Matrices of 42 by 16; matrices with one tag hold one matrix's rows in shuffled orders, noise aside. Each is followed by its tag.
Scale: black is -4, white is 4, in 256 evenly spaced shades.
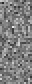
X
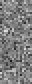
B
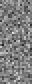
X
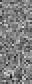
B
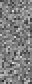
X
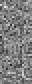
B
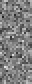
B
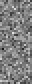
X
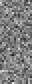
X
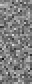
X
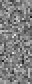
X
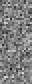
B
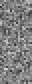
B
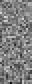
B
